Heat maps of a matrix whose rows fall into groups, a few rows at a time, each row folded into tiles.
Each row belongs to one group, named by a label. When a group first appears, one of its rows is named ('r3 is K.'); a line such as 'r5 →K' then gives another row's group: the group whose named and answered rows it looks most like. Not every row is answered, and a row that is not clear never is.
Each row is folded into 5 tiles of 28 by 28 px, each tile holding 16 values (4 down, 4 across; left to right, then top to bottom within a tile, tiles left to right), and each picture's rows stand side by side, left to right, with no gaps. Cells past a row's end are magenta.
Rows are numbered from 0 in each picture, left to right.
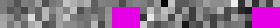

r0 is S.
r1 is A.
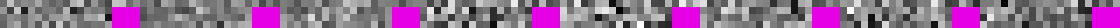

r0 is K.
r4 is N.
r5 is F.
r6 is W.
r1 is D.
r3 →A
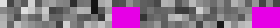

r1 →D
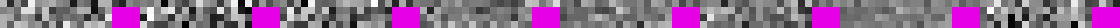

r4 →D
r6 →D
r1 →A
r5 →A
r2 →A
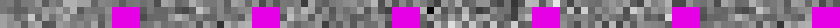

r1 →D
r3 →S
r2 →A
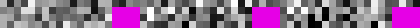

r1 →A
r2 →W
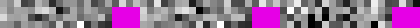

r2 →W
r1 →N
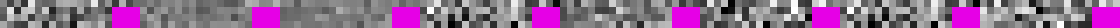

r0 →A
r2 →D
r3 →W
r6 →W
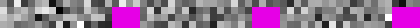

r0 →N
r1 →A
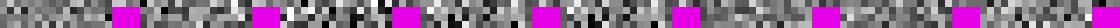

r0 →K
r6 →A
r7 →F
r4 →W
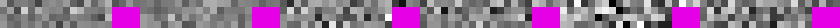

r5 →A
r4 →N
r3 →K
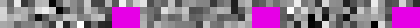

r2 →W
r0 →N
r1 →F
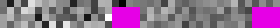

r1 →A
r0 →F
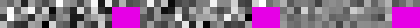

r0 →A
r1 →K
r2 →F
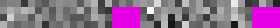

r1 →W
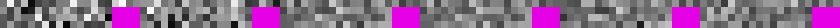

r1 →W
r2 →D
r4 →D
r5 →A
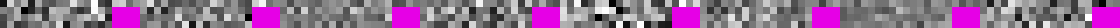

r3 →A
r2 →F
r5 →S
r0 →K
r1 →K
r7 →F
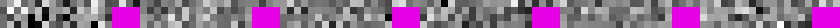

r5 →N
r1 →S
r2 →K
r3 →A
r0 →W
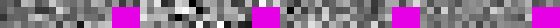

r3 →F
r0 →D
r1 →N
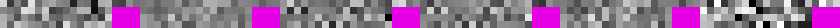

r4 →S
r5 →N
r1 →S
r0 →F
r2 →K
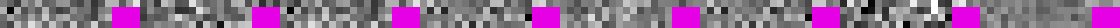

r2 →S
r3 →K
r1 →D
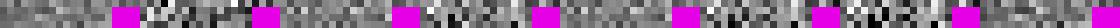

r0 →D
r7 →D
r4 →F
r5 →W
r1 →A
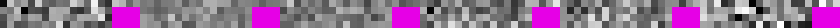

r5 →N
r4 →S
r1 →S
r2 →D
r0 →K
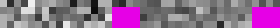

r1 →D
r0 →F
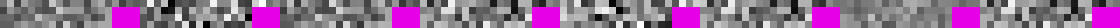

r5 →F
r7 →F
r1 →K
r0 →D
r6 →S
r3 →F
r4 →N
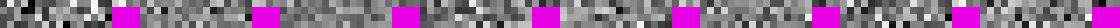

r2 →D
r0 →K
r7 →F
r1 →K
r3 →D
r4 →N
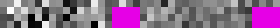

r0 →W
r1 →A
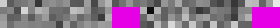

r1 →S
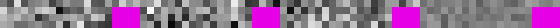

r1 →W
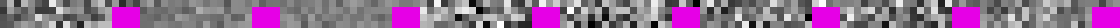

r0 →D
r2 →S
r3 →N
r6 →A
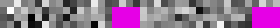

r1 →N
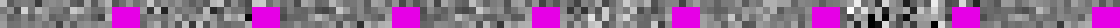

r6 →W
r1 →K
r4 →S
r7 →D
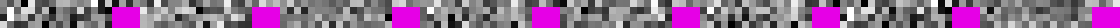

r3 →W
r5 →W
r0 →A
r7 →S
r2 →K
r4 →K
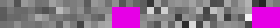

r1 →F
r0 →D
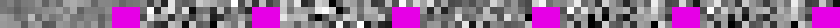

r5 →W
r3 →K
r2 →N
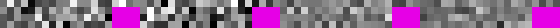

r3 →D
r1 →A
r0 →K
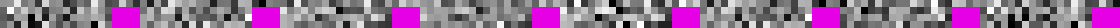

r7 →W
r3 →N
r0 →W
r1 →F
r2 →N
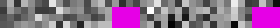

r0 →D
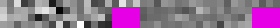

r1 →D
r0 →N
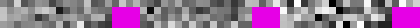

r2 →N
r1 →S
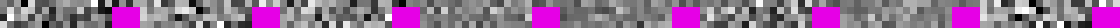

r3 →F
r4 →D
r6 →S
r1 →N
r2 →F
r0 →A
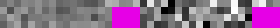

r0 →S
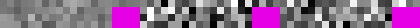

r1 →A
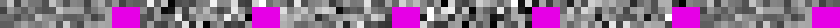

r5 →D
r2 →N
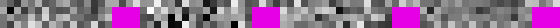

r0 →S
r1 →W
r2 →N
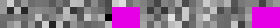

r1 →S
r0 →K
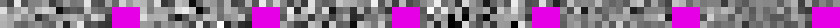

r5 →A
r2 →A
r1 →N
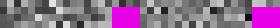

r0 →D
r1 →K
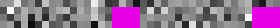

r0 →W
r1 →F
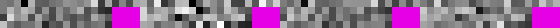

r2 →A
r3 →N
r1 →N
